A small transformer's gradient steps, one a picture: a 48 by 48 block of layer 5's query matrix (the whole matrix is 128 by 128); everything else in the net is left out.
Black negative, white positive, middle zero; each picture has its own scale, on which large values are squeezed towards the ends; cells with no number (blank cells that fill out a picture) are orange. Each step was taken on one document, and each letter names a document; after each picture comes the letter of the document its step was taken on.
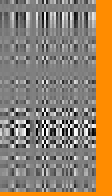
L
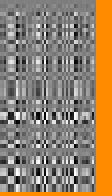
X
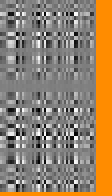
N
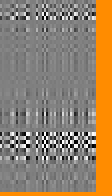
L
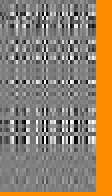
L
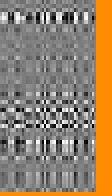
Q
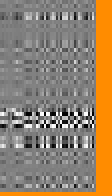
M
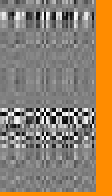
Q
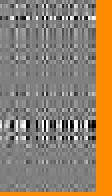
L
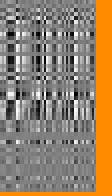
X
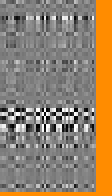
Q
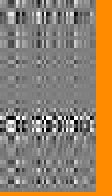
N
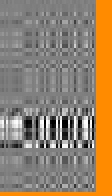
M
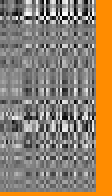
M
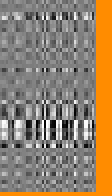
M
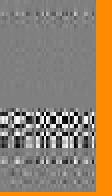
Q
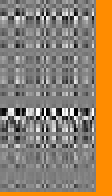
Q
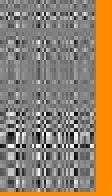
N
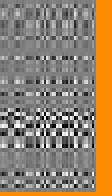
Q
